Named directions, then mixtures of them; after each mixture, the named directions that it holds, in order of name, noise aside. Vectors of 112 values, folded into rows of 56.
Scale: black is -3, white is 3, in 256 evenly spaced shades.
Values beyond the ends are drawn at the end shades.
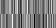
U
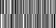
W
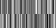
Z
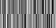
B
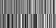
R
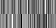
R, U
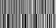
B, R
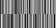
R, W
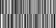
R, W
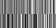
R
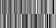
R, Z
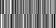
W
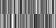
U, Z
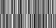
U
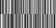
R, W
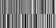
B, R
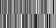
R, Z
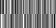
W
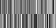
R, Z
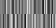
B, Z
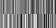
R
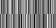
U, Z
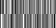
W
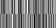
U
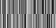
B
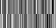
B, Z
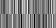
U
